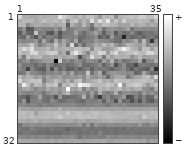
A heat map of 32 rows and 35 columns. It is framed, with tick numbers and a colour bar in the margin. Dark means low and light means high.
Horizontal stripes repeat 4 times down the table. There is no overall slope. The bottom part is calmer, past a seam about 70% of the way down. The values follow a bell shape. No single row or column stands out from its neighbours. On average the colour sits 60% of the way up the scale.
